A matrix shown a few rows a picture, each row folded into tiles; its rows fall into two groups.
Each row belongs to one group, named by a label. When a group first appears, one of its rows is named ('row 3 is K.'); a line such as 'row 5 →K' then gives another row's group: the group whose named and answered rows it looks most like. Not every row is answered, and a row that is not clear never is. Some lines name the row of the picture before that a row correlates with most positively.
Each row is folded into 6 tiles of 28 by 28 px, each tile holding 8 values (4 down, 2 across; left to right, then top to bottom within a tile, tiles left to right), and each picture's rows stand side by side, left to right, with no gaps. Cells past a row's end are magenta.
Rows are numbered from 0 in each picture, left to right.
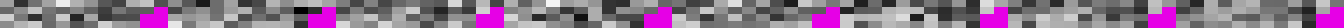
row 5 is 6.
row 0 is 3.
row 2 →6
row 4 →3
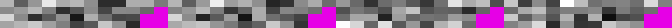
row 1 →3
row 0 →3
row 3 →3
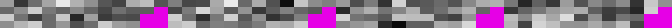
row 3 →6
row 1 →3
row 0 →3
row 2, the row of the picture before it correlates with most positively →3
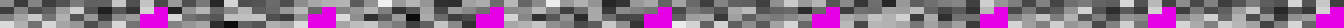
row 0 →6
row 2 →3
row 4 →6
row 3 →3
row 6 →6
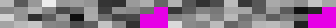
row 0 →3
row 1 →6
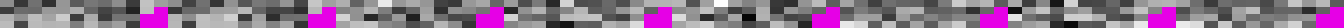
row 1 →6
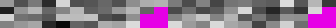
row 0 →3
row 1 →6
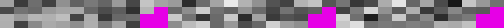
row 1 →3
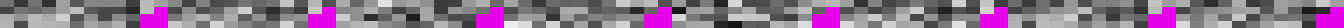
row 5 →6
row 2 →3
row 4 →3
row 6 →6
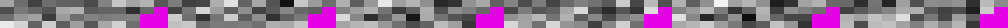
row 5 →6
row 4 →3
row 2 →3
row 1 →3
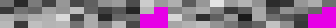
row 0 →6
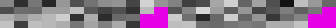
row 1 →3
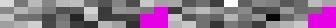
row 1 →3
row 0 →3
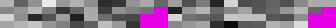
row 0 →3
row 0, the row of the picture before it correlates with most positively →0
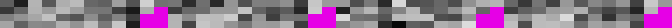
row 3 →6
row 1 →6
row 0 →6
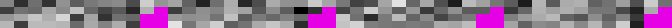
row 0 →6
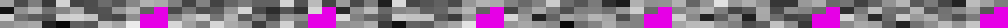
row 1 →6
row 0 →3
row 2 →3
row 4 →3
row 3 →3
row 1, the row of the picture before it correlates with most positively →0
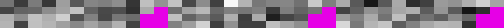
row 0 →6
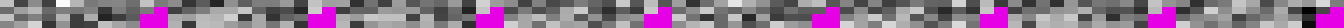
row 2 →6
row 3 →6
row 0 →3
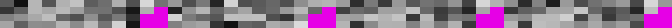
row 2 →6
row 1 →3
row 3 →6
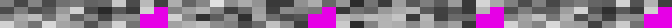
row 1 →3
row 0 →6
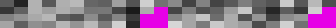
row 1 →6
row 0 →6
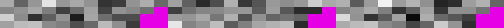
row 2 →3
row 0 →3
